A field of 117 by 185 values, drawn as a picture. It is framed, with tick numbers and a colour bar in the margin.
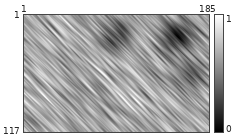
The ninth with the lowest average is the top right. Three dips sink into the field. Neither half mirrors the other. The grain runs diagonally down to the right. No row or column stands out.
